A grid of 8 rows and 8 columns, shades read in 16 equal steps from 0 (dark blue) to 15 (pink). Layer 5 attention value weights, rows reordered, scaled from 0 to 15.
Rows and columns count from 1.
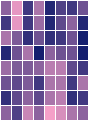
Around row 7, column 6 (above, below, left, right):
10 13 10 2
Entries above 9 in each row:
2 1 1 1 2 3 2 4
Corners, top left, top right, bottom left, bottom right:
8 6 8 8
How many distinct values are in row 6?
5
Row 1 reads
8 14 3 10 1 4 3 6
